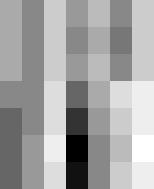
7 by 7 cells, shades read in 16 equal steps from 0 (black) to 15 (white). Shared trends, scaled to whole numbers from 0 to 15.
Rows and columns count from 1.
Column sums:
56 58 89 36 67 71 93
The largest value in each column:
10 9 14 9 11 13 15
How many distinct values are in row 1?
5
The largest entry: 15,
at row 6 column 7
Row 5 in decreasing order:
14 13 12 9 8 6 3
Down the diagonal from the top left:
10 8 12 6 9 11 14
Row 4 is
8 8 13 6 10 13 14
